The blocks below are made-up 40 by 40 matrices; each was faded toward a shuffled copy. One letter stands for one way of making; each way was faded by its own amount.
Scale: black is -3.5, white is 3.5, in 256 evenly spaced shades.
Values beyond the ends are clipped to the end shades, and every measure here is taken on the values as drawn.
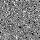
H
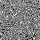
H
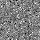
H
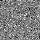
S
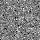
H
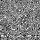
S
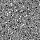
H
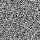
S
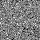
H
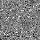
S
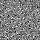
H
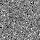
H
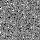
H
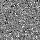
H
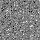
H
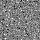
H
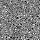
S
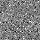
S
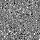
H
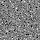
H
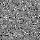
S
